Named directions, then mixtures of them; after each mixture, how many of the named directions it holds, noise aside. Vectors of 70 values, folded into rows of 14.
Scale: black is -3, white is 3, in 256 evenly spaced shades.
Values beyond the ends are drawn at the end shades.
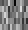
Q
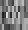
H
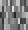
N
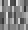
three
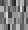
two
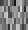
two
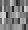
two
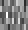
three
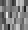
two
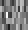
two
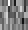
two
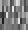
two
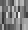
one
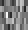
two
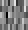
three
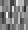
three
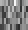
two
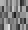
three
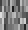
one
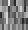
two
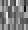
three
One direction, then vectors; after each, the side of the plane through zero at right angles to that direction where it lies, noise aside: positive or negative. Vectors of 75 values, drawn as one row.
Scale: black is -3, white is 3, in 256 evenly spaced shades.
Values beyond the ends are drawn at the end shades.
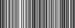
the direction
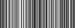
positive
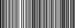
positive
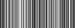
positive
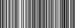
positive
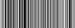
negative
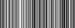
positive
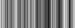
negative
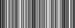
positive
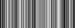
positive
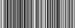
negative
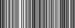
positive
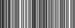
positive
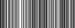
positive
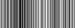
negative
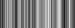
positive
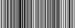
negative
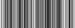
negative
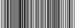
negative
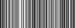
positive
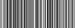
negative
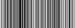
negative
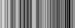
negative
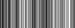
positive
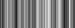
positive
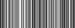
positive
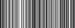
positive
